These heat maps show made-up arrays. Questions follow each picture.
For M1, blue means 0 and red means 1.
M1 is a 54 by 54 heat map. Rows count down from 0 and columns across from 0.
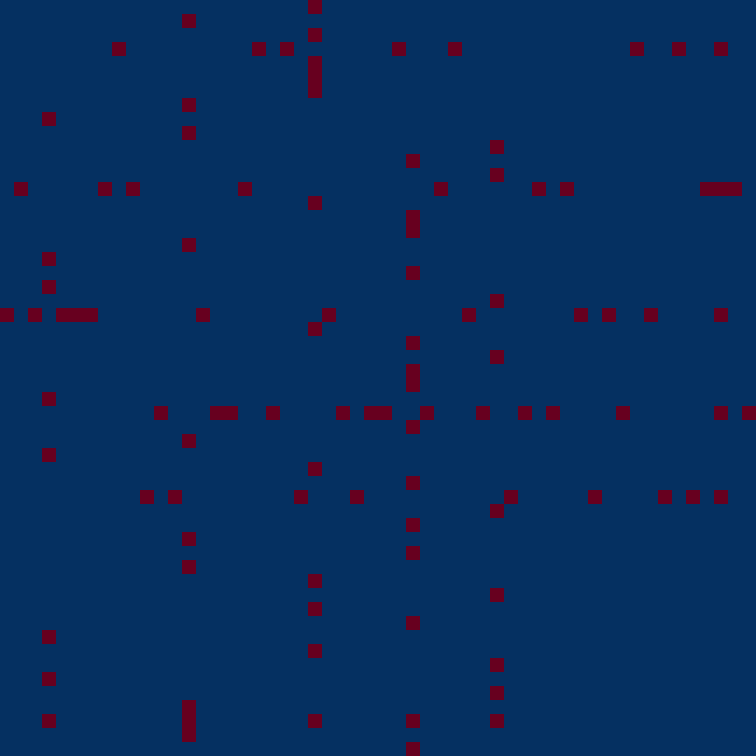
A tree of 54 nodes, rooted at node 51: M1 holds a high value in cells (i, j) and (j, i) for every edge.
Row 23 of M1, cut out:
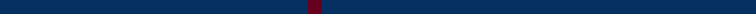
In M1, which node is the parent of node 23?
22
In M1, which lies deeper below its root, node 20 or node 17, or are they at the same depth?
the same depth
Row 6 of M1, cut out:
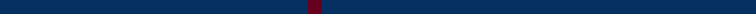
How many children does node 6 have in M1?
0
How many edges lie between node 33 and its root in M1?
2
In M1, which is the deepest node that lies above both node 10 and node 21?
35
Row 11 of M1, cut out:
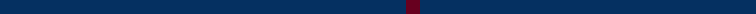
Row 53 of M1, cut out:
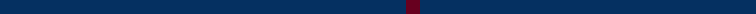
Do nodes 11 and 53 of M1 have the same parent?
yes
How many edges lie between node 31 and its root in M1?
2
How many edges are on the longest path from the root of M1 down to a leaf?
2
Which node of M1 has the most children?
29
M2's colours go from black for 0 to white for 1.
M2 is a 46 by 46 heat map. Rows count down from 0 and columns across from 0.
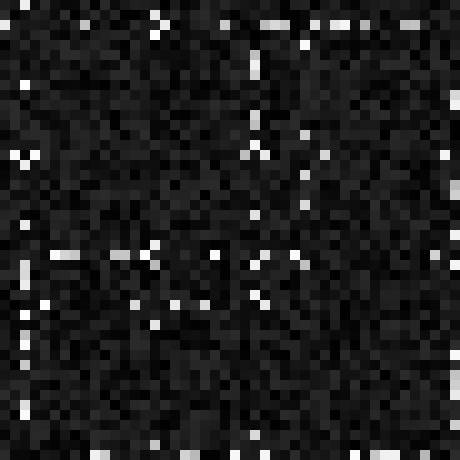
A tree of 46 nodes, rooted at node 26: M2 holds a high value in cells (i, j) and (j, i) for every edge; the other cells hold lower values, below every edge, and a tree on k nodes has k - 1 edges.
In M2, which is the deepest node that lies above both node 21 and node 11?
25
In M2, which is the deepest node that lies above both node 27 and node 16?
2
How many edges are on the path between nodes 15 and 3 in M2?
1
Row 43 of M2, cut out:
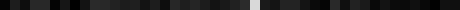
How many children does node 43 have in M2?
0
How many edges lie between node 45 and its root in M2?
1
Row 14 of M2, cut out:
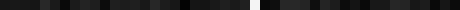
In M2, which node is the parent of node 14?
25
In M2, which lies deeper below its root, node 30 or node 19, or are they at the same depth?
node 19
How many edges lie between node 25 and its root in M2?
1
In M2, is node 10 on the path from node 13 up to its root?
no
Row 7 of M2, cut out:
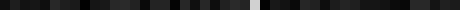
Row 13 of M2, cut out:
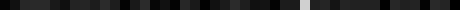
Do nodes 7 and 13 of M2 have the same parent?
no
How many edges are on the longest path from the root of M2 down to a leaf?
2
